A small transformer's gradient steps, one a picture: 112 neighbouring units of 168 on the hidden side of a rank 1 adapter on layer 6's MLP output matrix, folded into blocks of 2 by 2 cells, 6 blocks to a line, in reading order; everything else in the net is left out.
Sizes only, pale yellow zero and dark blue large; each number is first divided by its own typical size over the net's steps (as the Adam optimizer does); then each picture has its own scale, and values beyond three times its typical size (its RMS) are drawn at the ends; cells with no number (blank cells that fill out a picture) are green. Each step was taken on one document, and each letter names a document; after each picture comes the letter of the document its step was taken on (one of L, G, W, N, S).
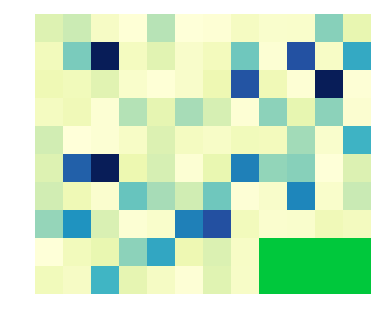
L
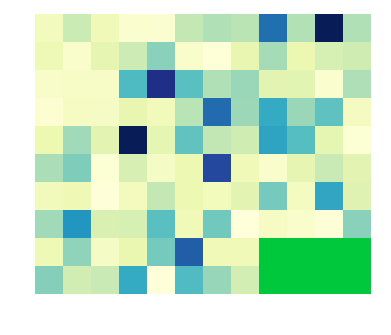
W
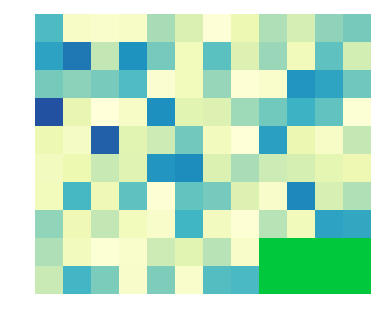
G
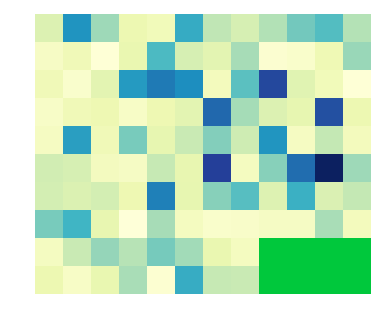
W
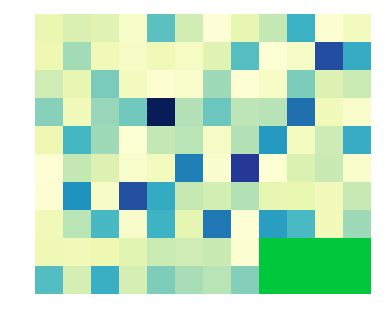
G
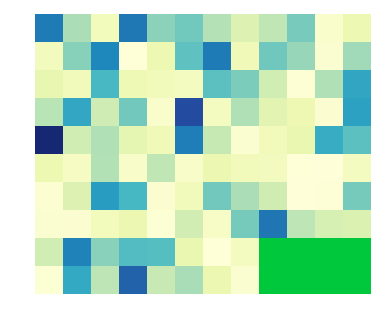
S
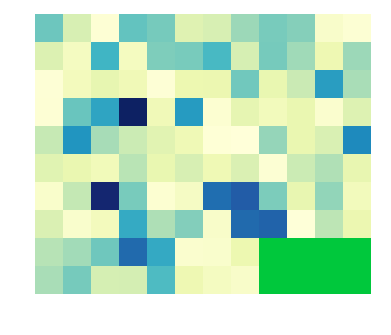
S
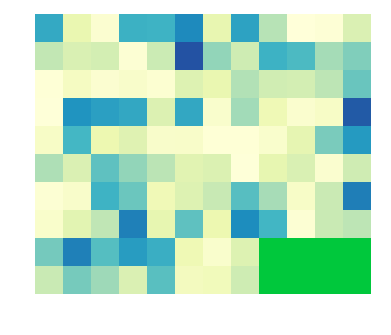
S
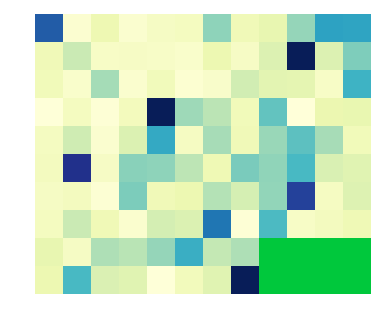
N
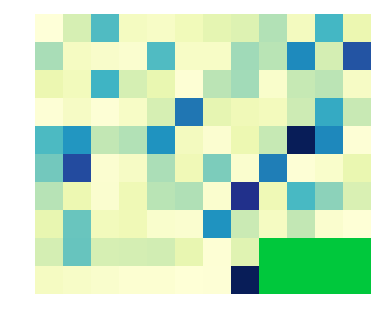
N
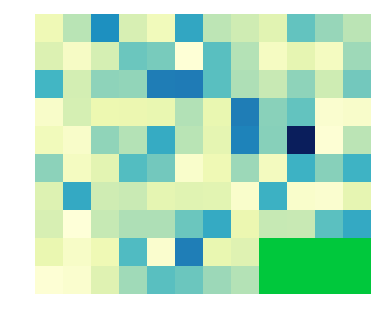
W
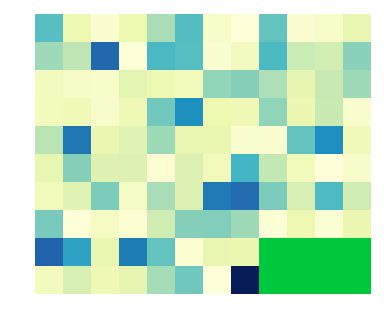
N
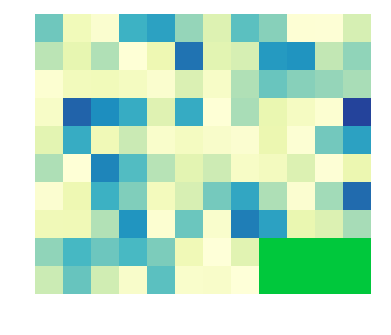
S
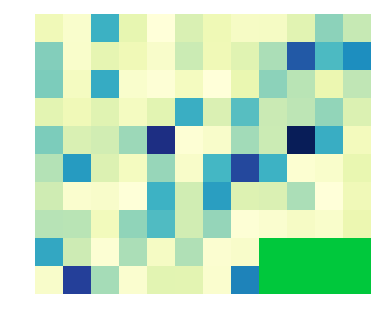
N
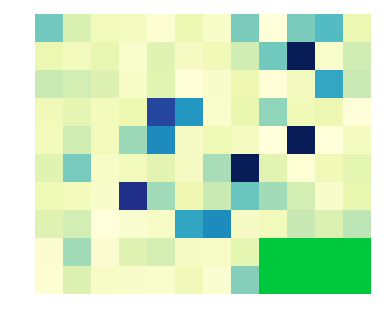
N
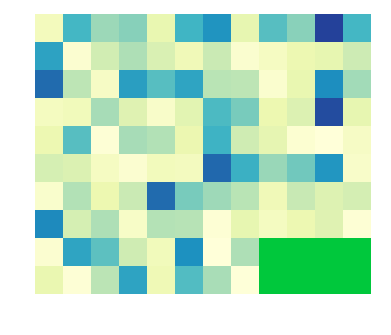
W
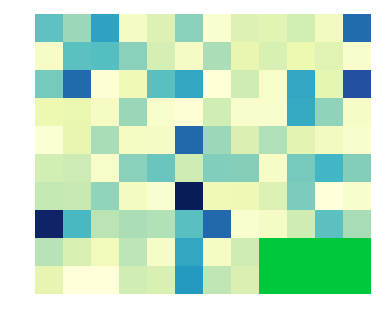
W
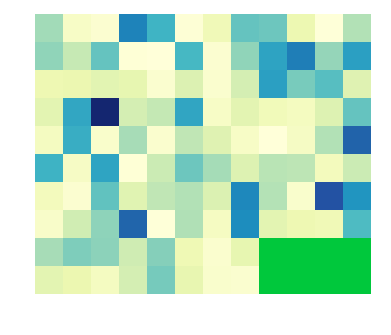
S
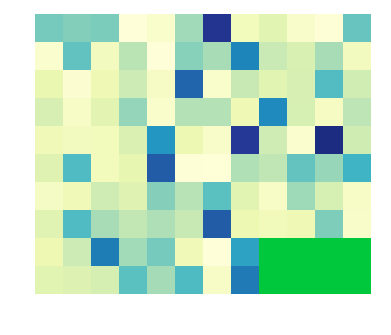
W
